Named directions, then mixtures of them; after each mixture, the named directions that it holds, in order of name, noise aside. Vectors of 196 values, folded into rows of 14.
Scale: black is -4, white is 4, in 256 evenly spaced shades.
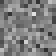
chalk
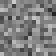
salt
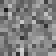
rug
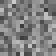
rug, salt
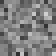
chalk, rug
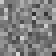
chalk, rug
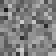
rug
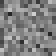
chalk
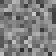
chalk, salt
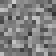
salt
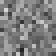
rug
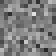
chalk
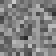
rug, salt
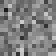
rug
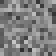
chalk, salt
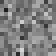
rug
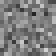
chalk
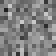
rug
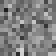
rug
